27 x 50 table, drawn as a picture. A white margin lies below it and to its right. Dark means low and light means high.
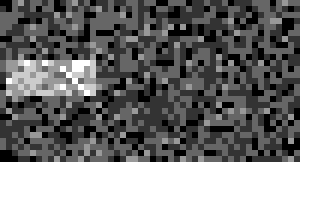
Stripes: none. Mirror symmetry: none. Odd patch: higher, in the middle left. Average level on the scale: 30%. Ninth with the highest average: middle left.
